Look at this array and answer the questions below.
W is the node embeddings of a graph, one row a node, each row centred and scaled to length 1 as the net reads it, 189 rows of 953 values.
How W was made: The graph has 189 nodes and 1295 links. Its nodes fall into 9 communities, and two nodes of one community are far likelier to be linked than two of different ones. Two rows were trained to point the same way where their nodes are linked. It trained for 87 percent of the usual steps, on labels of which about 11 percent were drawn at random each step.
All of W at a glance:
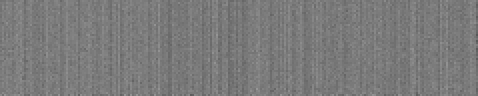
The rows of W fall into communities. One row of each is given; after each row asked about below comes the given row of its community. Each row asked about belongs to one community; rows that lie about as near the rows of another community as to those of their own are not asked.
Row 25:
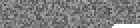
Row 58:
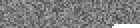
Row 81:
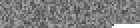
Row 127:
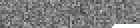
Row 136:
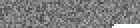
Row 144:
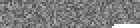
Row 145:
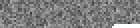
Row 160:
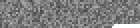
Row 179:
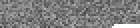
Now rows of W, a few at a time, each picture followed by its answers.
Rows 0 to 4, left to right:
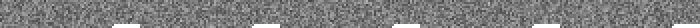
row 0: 145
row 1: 179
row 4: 144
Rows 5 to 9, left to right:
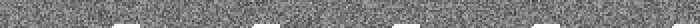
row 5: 127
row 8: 179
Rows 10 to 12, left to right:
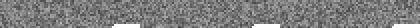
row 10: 179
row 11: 160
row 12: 145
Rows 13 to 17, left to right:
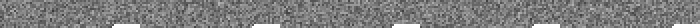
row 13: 58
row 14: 179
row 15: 144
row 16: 179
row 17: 179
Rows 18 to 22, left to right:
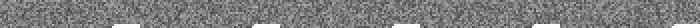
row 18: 145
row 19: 25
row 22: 81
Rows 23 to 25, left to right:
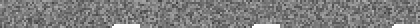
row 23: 160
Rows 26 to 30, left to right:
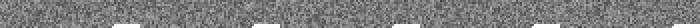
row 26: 25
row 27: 127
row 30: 58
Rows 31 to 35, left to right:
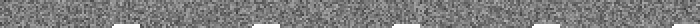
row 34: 144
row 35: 58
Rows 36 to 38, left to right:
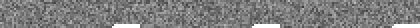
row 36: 58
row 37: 179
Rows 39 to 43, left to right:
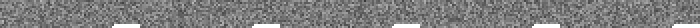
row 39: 58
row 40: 58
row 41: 127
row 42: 136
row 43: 25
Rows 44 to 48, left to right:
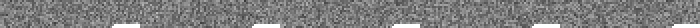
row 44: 25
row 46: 81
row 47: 127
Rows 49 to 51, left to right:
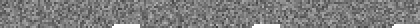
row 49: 145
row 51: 81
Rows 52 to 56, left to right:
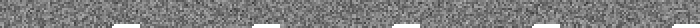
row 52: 160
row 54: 25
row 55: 160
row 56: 136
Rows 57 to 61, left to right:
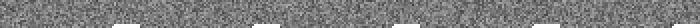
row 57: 144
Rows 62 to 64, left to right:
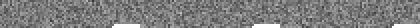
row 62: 144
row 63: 58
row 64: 144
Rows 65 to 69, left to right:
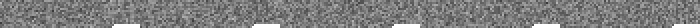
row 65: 136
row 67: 145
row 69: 145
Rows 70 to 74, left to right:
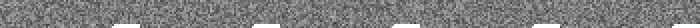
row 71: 179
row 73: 160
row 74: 58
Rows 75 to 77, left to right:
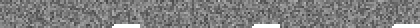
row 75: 136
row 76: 25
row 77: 160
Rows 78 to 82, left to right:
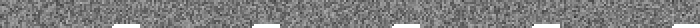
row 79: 144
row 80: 145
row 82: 160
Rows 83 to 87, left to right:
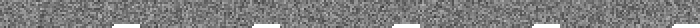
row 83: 58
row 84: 127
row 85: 179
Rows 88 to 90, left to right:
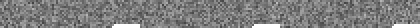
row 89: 160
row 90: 160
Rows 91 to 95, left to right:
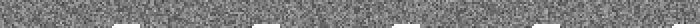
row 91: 25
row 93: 81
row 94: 25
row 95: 144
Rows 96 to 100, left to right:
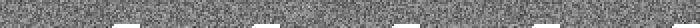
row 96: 144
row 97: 179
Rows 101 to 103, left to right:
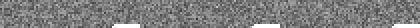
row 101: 25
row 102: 81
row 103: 25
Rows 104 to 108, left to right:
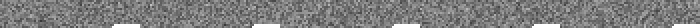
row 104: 160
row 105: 144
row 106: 160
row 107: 179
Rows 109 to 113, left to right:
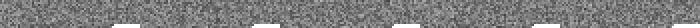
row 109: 81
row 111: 136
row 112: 81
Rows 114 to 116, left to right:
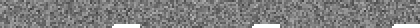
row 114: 160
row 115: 179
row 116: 58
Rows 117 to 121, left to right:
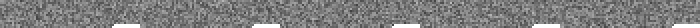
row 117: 58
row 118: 25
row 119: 145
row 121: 81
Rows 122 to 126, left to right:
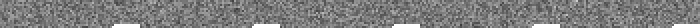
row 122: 127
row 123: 160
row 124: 179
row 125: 25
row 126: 160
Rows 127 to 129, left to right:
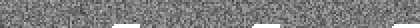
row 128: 179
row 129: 81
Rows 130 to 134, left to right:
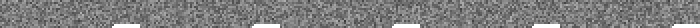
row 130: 58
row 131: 127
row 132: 160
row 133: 145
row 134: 179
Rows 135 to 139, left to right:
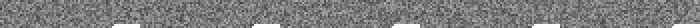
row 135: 136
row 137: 127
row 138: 160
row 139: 160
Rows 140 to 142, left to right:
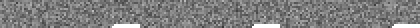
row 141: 144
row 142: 127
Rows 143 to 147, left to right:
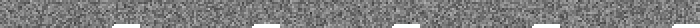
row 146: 145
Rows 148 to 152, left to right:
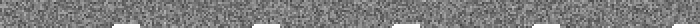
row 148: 58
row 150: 179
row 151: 160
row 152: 25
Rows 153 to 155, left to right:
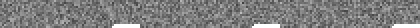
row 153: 144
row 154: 145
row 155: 179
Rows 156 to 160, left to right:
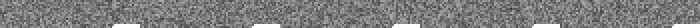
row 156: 58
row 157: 81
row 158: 144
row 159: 160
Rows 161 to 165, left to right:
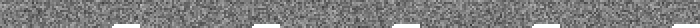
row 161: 179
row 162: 58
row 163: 81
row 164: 127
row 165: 179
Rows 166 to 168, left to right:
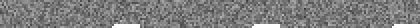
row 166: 58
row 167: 160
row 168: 145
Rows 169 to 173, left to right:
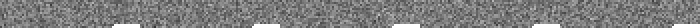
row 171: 81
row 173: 145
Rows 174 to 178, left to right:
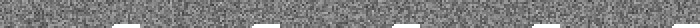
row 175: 81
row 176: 25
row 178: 25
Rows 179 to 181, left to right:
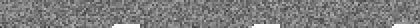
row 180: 145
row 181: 136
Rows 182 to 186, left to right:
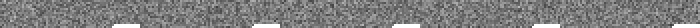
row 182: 58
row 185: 145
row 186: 58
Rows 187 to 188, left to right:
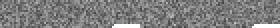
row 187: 144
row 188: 81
